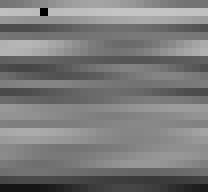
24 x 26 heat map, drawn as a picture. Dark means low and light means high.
Roughest part: top left. Grain: streaks across. Lone odd cells: 1, lower than its neighbours.
